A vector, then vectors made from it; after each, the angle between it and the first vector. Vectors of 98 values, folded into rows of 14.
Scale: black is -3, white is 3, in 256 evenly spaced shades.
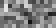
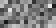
orthogonal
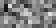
nearly opposite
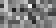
partly aligned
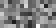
partly aligned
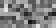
nearly parallel
